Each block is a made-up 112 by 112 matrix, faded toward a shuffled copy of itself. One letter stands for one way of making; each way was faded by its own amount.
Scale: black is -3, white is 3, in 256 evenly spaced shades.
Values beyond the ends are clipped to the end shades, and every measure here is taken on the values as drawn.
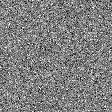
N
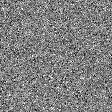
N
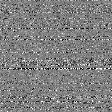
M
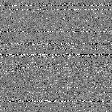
M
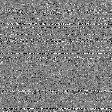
M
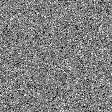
N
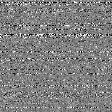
M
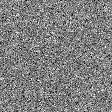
N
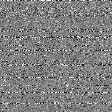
M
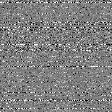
M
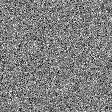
N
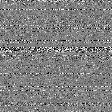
M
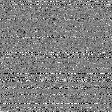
M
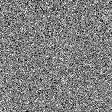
N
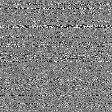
M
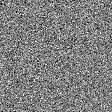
N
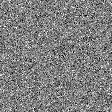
N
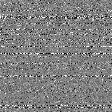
M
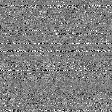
M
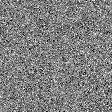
N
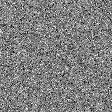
N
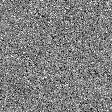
N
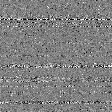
M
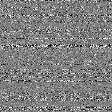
M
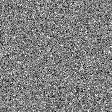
N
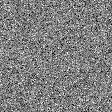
N
